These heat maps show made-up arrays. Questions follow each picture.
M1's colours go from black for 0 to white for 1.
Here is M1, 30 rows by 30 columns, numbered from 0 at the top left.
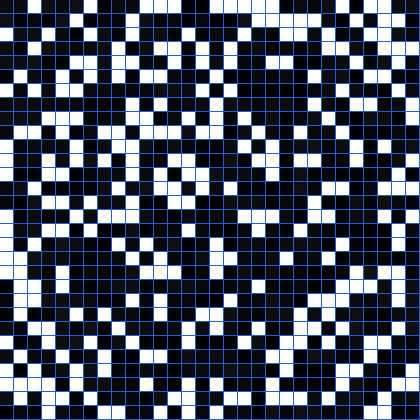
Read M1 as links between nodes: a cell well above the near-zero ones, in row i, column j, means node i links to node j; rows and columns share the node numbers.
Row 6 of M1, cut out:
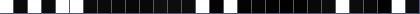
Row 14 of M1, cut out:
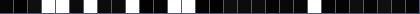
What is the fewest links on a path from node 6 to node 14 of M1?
1
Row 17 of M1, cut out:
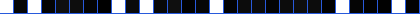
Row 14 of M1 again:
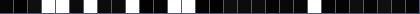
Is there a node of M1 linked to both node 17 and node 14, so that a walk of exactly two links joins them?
no
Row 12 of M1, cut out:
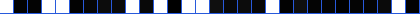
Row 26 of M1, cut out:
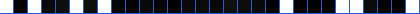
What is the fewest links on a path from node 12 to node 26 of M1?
2
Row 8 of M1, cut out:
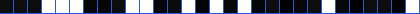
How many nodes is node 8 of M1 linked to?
10
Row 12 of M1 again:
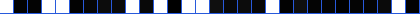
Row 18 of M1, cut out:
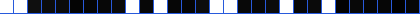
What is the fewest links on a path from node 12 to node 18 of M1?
2
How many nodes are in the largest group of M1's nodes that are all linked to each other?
4
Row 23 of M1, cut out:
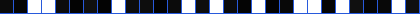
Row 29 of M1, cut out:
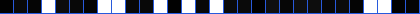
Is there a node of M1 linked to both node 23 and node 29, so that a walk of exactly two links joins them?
yes
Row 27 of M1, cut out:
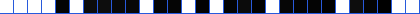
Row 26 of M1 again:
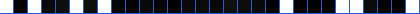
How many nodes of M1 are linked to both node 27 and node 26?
5
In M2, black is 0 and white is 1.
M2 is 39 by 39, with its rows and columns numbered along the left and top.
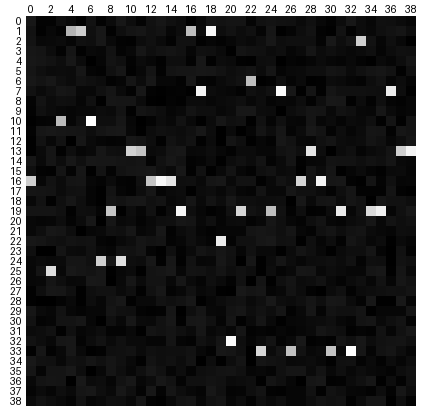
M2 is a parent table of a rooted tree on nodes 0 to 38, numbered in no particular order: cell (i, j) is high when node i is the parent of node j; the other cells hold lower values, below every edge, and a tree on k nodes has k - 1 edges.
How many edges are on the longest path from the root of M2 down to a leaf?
13
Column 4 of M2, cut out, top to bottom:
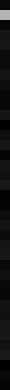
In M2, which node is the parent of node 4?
1
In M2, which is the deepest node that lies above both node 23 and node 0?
16
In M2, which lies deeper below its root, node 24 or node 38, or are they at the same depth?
node 24
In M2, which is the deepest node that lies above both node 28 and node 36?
13
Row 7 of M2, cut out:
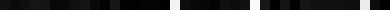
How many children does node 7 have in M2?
3
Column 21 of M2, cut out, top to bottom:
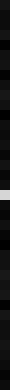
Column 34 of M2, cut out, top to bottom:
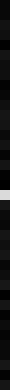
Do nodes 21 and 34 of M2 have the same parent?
yes
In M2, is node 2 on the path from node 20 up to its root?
yes
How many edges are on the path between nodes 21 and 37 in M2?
6
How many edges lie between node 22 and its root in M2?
5
